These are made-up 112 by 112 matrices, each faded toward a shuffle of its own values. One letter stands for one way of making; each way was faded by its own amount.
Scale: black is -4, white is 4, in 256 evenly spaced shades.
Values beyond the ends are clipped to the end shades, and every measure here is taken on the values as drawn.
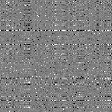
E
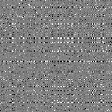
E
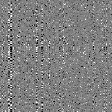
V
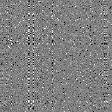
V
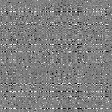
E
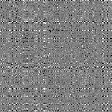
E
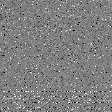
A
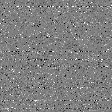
A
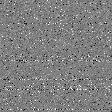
A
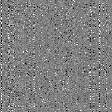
V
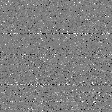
A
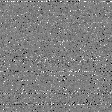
A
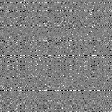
E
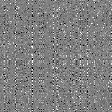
V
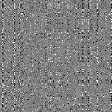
V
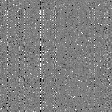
V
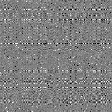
E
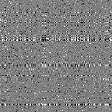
E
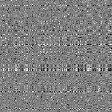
E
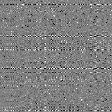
E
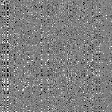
V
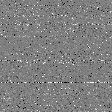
A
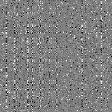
V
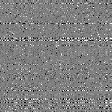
E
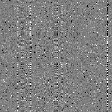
V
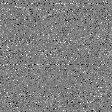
A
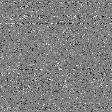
A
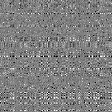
E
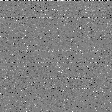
A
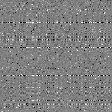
E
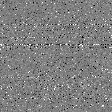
A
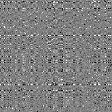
E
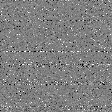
A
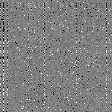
V
